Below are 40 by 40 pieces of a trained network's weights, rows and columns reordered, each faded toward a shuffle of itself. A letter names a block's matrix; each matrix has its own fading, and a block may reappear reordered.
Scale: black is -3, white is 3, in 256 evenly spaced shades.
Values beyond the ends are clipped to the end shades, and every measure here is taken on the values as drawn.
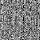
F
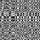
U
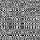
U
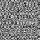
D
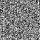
F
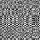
U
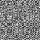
D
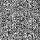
F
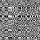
U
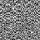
D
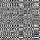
U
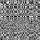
U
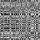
U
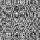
D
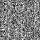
F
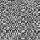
D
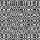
U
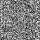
F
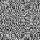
D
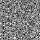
F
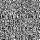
F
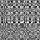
U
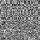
D
